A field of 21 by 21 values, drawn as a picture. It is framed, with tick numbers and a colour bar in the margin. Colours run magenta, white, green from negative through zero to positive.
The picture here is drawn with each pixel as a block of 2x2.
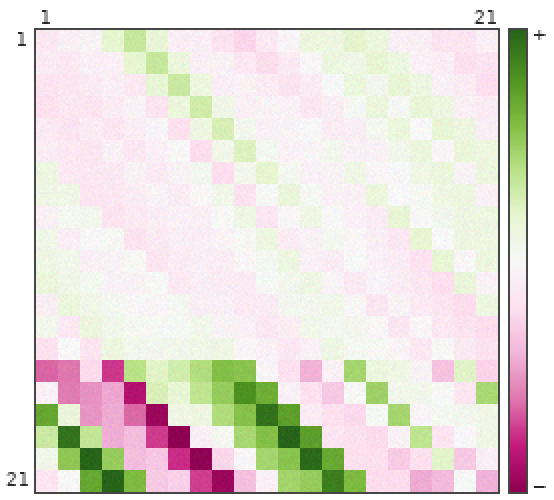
Values change most from cell to cell in the bottom left. The top part is calmer, up to a seam about 70% of the way down. The distribution is heavy-tailed on both sides. Neither half mirrors the other. On average the colour sits 50% of the way up the scale. No overall slope runs across the table.
